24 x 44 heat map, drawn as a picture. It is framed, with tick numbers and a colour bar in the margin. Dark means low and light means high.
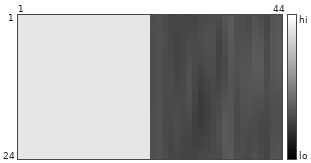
The table splits into one row of 2 panels. Panel 1,1: very high, flat. Panel 1,2: low, streaked downward, faint in contrast.
